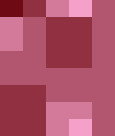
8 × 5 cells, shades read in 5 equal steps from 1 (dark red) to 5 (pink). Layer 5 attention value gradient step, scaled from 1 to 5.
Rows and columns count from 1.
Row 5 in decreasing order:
3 3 3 3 3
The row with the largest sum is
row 8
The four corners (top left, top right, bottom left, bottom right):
1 3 2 3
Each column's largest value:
4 3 4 5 3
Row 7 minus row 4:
-1 -1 2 2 0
